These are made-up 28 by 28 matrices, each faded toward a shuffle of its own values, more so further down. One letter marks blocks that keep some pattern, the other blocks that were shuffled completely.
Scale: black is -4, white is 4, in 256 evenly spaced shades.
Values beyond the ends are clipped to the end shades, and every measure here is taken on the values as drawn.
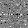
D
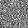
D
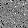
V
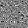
D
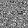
D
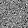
V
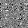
D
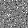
V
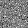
V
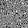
D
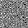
D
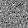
V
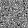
V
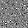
D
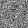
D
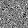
V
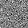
V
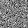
V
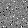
V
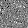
V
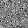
D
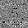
D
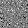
V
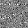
D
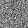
V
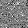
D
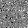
D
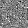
V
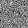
V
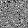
D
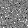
V
